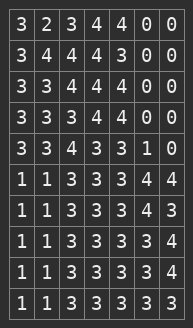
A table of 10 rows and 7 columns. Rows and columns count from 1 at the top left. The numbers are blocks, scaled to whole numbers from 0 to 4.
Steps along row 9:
same up same same same up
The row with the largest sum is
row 6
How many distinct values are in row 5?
4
